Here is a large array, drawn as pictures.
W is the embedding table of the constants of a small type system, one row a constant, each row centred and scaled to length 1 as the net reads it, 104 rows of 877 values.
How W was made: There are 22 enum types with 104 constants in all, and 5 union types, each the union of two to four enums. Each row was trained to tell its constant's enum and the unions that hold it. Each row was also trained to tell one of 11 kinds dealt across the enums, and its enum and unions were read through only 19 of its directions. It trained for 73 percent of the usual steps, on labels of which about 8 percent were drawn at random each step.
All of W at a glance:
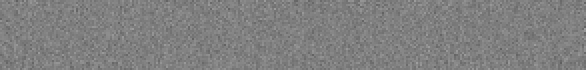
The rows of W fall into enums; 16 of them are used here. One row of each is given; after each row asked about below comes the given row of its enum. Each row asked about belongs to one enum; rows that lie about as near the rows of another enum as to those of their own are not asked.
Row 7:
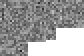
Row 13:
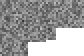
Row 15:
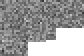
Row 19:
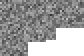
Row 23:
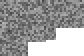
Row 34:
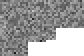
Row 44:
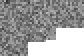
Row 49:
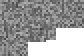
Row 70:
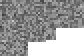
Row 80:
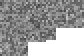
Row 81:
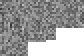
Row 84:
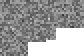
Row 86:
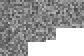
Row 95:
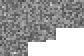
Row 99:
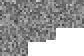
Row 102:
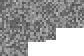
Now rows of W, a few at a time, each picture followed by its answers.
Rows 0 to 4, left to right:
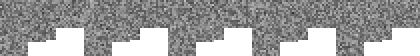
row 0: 13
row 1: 15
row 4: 15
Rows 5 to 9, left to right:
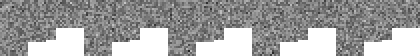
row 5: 80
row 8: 15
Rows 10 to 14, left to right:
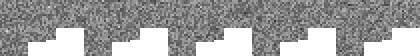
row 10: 95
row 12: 13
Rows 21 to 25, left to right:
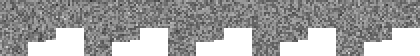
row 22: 81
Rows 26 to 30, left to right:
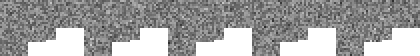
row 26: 23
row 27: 99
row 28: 80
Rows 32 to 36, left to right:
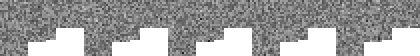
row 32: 49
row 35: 13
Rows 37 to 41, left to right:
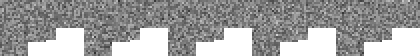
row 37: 70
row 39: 102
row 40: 95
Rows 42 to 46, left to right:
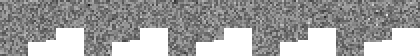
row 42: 13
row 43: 23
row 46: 23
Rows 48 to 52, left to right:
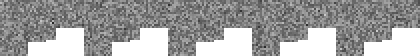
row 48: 99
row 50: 81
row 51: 49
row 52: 99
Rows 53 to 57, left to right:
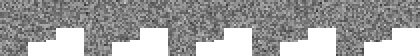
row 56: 23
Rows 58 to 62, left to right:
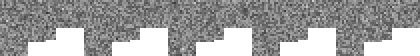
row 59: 13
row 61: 102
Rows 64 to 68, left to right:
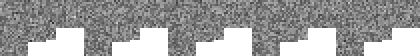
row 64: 84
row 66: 86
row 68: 95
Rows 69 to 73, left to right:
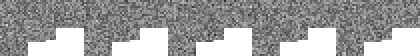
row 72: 7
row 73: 19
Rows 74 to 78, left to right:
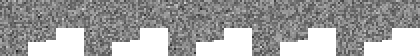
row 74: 102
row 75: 95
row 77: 23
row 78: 49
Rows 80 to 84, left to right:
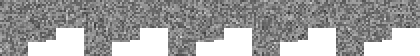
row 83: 102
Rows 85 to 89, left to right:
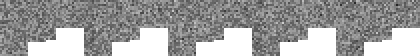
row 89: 99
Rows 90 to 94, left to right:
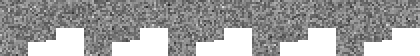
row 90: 15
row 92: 81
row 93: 84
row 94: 84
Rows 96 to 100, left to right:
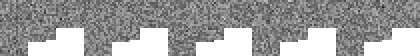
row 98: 95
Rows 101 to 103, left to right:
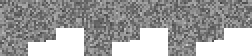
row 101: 80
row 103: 49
